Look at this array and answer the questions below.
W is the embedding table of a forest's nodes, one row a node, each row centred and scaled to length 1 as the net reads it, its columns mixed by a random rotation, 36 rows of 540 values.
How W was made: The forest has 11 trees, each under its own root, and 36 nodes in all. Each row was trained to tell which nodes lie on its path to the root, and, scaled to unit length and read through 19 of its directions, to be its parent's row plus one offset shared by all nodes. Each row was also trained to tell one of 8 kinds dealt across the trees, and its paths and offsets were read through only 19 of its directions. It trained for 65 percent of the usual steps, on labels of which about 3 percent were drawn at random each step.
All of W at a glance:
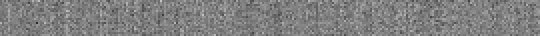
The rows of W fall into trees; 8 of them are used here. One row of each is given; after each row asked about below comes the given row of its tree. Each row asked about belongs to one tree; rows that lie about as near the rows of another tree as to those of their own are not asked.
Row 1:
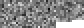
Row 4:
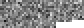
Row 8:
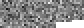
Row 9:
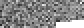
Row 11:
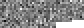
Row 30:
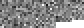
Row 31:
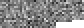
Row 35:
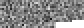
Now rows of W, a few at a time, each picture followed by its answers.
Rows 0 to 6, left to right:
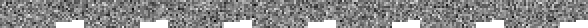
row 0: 1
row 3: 30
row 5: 30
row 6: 35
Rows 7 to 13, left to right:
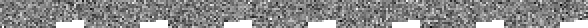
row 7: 8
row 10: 9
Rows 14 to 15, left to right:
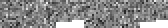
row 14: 11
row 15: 11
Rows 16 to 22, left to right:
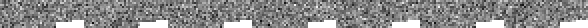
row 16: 35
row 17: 31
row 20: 30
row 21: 4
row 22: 9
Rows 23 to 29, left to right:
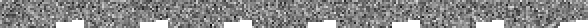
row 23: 8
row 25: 30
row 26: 31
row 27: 4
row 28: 35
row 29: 9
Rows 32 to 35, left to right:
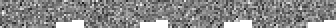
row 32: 35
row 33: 1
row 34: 9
